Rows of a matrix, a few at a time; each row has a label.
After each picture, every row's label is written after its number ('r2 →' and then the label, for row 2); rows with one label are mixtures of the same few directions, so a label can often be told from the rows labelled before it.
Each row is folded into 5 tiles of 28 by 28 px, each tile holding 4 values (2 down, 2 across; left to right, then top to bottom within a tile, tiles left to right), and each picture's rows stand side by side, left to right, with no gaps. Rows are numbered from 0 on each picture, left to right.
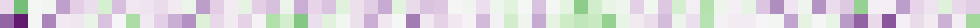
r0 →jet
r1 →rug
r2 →jet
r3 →jet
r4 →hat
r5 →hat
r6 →jet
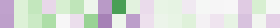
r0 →hat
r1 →hat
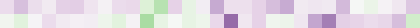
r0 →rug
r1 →hat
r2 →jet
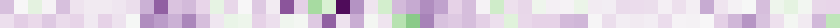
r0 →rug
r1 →hat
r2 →rug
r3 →hat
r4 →jet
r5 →jet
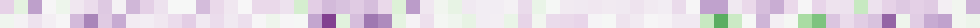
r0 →hat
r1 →rug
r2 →jet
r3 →hat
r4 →jet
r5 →rug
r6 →jet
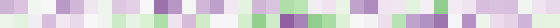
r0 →rug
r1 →rug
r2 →jet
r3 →jet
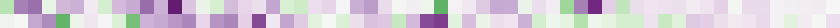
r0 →rug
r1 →hat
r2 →jet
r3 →jet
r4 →rug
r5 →hat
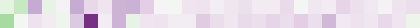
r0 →hat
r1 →rug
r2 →jet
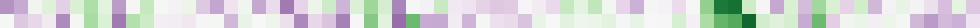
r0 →jet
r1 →hat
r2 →jet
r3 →jet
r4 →hat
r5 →hat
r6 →hat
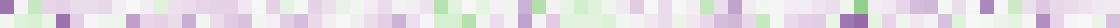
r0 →rug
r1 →jet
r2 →rug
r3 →hat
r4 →hat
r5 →rug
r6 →jet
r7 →rug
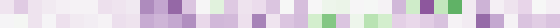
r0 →jet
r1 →hat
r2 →jet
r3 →rug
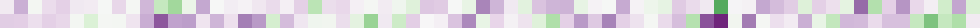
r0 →hat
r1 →rug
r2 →hat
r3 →rug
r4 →jet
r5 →jet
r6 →hat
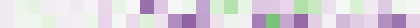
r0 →hat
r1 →jet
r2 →rug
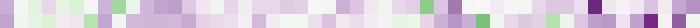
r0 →hat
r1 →hat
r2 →rug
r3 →rug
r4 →hat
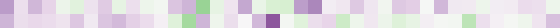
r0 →hat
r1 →rug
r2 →rug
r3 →jet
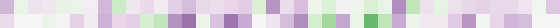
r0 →hat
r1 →jet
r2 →jet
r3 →jet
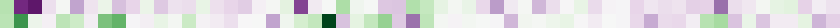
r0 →rug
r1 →jet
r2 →jet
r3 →hat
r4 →hat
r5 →jet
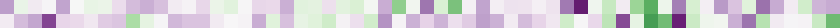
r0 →jet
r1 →jet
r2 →hat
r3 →rug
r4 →jet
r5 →rug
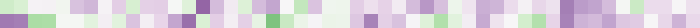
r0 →jet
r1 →rug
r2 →hat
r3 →rug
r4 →hat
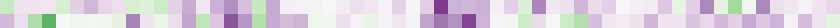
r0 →jet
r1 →jet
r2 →jet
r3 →hat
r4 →jet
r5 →rug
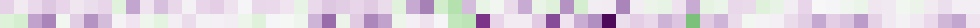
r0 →jet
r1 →rug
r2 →jet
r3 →rug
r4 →jet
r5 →rug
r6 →rug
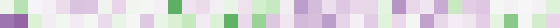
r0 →jet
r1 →hat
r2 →hat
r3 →hat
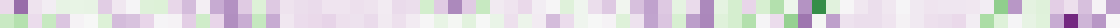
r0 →jet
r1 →jet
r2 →hat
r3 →rug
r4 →jet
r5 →hat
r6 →rug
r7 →hat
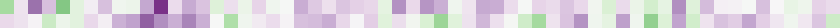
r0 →rug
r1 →hat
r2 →hat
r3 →rug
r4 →jet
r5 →jet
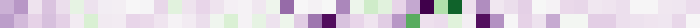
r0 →hat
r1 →hat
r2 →jet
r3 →rug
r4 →jet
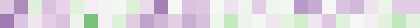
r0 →hat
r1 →hat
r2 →rug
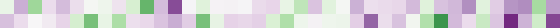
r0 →hat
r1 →rug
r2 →hat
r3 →jet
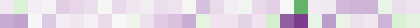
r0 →jet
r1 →rug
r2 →jet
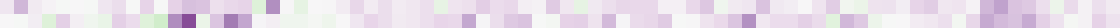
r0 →jet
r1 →jet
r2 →hat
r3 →jet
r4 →jet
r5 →jet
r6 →jet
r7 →hat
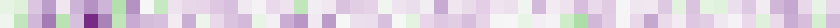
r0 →jet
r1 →jet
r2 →jet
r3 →hat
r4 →jet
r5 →jet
